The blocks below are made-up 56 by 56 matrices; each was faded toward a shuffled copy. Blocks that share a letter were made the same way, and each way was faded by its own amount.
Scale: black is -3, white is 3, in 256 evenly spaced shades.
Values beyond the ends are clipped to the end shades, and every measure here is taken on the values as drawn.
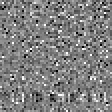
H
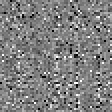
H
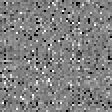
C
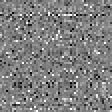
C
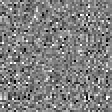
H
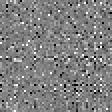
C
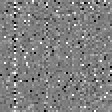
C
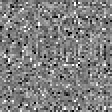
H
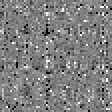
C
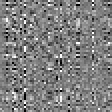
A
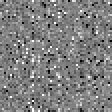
C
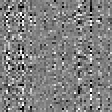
A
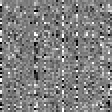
A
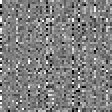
A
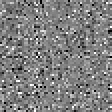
H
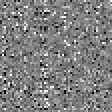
H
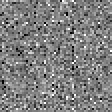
H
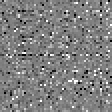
C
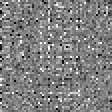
H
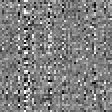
A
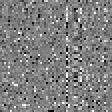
H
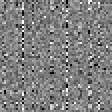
A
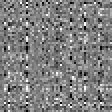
A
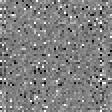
C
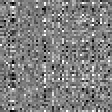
A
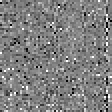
C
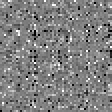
C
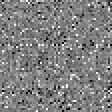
C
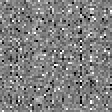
H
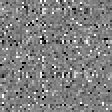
C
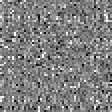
H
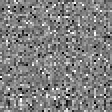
H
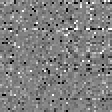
C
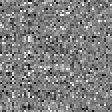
H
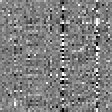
A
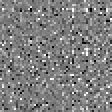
C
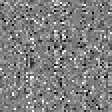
C
